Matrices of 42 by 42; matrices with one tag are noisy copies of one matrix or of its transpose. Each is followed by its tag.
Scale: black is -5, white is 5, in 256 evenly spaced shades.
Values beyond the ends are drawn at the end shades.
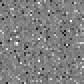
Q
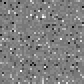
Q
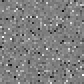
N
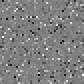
N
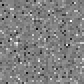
Q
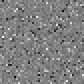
N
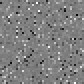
N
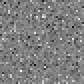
Q
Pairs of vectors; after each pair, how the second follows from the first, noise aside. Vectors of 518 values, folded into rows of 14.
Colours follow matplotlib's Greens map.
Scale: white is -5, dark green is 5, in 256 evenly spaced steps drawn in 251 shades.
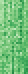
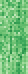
wrapped around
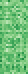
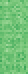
shrunk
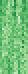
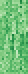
wrapped around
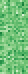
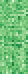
wrapped around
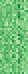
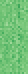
shrunk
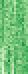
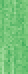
shrunk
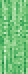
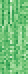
wrapped around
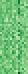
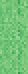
shrunk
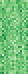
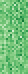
wrapped around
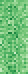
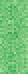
shrunk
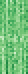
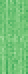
shrunk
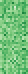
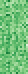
wrapped around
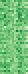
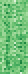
wrapped around
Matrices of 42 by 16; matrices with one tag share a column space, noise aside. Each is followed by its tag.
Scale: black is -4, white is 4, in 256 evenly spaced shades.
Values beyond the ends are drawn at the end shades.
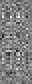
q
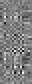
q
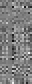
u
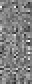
u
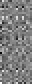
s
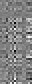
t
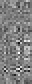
u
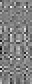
u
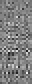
q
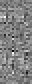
q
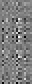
t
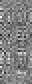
q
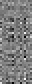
t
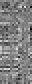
u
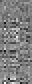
t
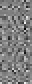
s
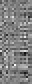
q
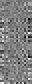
t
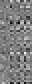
s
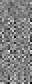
t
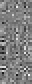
u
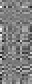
u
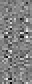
t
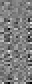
t
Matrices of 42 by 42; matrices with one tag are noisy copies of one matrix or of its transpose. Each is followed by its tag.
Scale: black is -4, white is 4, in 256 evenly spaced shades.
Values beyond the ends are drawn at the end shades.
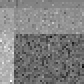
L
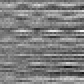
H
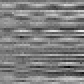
H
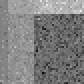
L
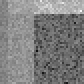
L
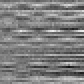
H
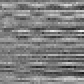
H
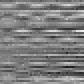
H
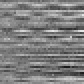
H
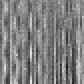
H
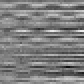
H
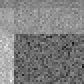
L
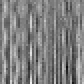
H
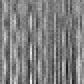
H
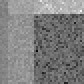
L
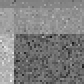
L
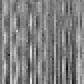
H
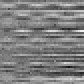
H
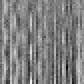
H
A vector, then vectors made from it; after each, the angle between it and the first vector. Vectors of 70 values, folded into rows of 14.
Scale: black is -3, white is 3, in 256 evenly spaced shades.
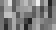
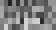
partly opposed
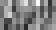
nearly parallel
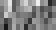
nearly parallel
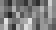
nearly opposite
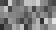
partly aligned
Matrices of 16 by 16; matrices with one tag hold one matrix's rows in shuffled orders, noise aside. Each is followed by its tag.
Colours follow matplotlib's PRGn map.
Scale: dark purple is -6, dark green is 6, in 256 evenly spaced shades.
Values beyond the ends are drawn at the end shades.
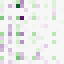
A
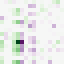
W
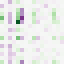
A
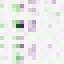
W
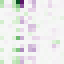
W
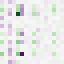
A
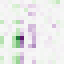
W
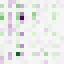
A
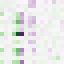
W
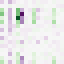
A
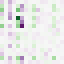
A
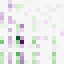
A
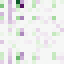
A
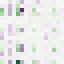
A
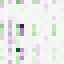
A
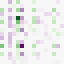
A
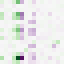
W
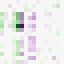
W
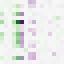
W
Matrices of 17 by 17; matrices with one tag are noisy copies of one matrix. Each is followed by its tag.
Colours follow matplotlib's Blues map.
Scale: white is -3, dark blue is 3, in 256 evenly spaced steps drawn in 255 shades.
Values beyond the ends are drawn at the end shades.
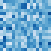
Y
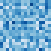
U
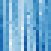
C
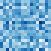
U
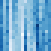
C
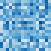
U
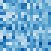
Y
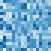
Y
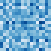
U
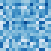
U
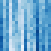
C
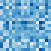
U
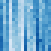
C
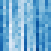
C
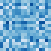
U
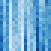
C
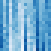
C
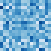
U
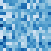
Y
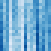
C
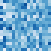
Y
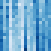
C
